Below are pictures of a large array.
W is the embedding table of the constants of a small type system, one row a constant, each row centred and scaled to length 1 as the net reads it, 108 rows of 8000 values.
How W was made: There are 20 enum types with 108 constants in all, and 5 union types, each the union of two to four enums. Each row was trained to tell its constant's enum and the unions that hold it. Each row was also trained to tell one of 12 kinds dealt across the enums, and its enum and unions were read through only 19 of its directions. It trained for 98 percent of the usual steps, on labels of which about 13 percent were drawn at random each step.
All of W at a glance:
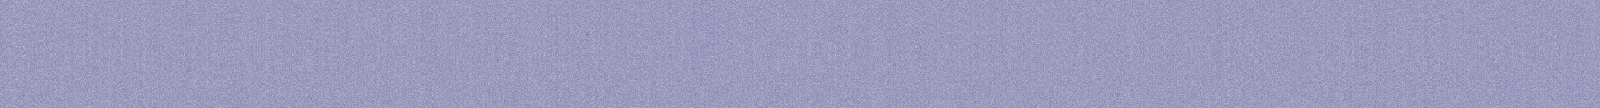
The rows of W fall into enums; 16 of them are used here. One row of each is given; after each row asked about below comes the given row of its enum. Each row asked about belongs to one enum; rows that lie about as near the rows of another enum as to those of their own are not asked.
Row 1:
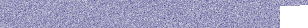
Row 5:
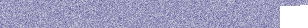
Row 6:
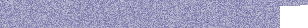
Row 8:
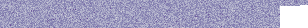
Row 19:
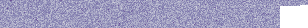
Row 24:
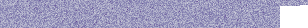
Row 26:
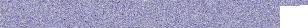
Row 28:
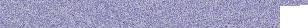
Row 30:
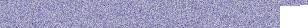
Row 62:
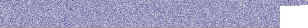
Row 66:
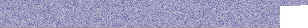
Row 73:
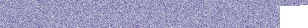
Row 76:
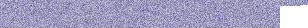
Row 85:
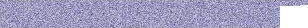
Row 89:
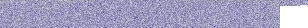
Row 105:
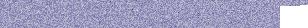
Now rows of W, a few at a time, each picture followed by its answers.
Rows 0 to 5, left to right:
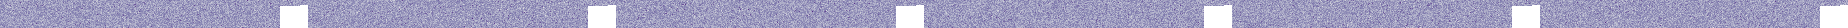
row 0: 105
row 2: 66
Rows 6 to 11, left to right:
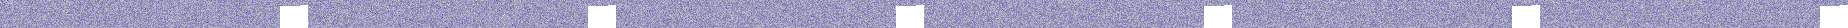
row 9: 30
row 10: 76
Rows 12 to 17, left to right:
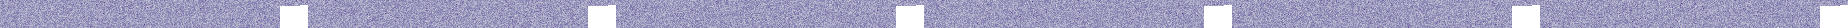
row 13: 19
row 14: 30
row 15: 62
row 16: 30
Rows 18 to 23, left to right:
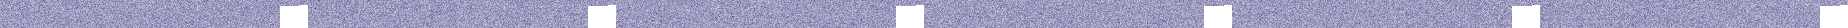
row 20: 26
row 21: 89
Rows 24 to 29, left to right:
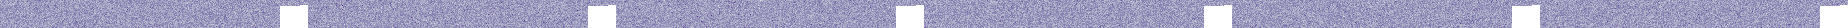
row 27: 6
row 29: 19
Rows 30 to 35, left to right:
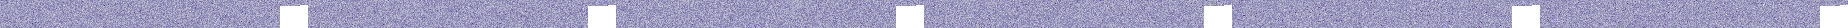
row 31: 24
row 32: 6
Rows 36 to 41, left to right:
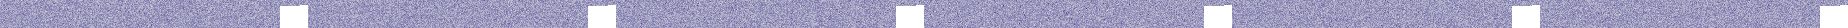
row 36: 30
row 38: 76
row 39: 105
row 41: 26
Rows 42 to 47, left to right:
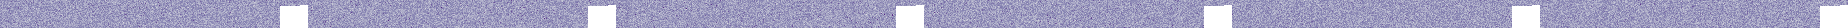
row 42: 30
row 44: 89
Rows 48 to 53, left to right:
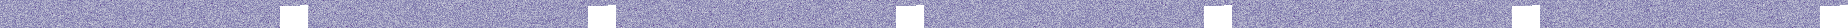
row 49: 28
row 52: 19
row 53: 28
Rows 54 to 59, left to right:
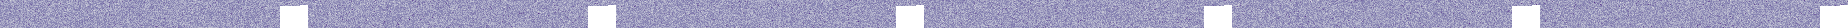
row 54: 6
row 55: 105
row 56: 26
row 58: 66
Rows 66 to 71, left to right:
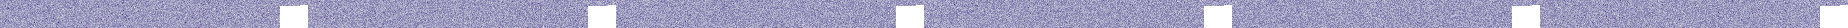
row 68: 28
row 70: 26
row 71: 62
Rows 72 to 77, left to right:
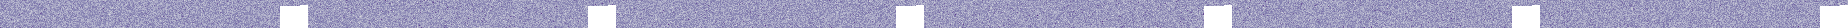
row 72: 105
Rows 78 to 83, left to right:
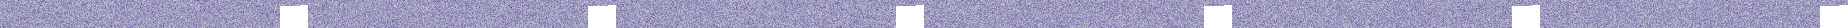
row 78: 26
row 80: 8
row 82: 28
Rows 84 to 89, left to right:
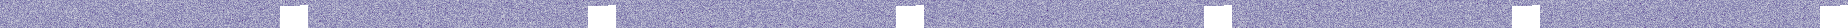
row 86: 73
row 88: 19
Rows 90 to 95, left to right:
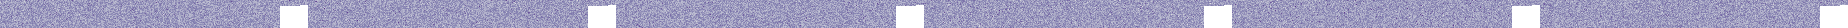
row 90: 30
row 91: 6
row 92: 89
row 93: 24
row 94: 73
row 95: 89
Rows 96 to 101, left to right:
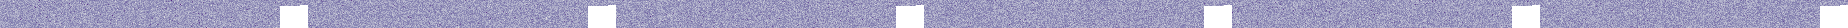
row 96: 73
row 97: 105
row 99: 76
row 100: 6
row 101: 6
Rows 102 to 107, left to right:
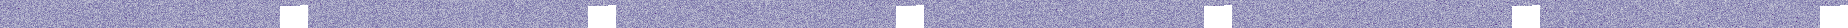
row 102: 89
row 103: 26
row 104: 19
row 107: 8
